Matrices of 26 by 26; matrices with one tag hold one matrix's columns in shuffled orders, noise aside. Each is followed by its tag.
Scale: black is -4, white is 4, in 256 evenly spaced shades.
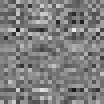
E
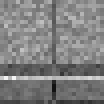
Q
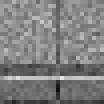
Q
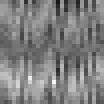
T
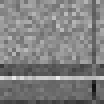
Q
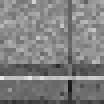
Q
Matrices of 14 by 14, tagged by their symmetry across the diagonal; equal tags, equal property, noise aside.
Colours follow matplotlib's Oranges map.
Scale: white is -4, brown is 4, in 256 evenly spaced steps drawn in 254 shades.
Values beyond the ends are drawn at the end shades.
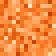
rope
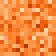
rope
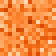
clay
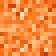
rope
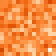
clay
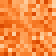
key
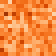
rope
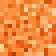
key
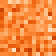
key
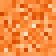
clay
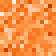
clay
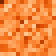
clay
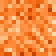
key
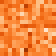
rope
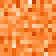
rope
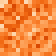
clay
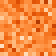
key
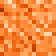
key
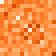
clay
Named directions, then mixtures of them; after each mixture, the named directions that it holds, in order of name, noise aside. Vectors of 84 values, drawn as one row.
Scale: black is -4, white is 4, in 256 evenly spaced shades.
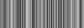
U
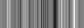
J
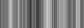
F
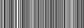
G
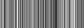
G, J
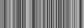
U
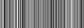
G, U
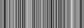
G, U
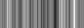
J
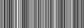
G, J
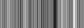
J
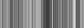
F, J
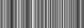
G, U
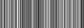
F, G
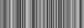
U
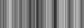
F, J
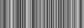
U
